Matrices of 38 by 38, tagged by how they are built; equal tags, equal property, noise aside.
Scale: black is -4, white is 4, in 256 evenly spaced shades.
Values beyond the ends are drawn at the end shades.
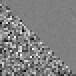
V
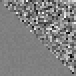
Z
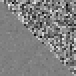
Z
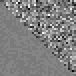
Z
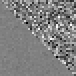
Z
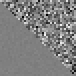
Z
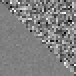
Z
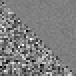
V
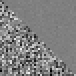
V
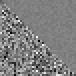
V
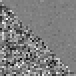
V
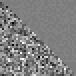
V
